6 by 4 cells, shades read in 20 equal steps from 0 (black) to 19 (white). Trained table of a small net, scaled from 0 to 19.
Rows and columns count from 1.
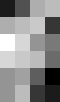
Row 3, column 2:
16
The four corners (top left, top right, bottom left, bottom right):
2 14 11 2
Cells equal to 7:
1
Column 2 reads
6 14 16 15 12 14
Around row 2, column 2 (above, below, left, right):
6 16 13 15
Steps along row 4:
down down down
